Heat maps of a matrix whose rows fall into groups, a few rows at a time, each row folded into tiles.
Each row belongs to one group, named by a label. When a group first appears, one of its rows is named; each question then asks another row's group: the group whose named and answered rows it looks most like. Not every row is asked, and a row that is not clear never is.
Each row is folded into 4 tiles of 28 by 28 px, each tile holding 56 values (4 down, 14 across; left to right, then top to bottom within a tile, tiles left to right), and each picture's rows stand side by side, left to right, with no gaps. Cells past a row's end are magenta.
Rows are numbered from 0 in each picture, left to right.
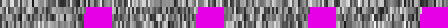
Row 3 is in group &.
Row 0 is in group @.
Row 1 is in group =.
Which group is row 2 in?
=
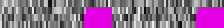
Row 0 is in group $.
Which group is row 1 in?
@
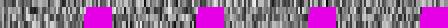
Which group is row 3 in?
=
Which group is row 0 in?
=
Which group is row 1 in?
$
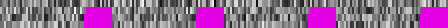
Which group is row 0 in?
@
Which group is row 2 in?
@
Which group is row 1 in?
@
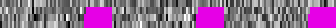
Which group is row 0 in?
@
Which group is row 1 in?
$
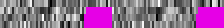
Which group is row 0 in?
$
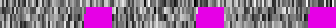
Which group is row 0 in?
=
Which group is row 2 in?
@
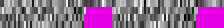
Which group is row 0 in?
&
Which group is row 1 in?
&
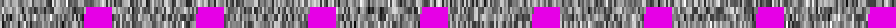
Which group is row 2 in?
=
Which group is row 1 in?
=
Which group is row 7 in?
&
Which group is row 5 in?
$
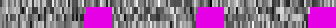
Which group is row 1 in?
@
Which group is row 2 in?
$
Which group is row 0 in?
@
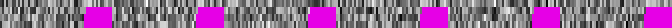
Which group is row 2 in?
&
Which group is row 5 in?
=
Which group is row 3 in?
=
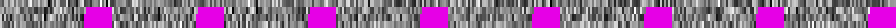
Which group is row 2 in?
@
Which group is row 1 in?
&
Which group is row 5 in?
@
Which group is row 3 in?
@
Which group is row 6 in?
$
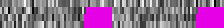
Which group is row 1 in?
@
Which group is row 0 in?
@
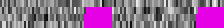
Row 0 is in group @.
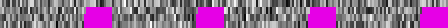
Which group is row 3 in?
=
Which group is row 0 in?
=
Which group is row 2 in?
&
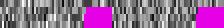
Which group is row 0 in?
&
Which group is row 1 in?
=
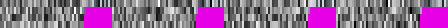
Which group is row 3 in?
$
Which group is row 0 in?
@
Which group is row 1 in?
$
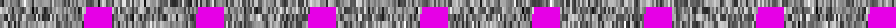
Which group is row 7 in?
&
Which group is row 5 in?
=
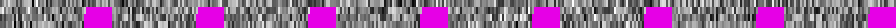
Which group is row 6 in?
@
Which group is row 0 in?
&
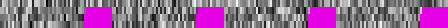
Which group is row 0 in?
@
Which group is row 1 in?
=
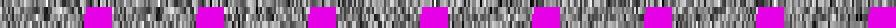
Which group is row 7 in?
@
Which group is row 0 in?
$
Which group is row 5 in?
@
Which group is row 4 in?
&
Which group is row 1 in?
$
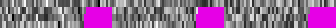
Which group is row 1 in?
&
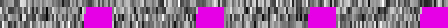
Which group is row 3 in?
&
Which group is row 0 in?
&
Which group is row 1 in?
$
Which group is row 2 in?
@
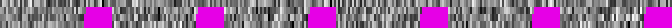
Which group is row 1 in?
&
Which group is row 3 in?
=
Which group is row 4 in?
$
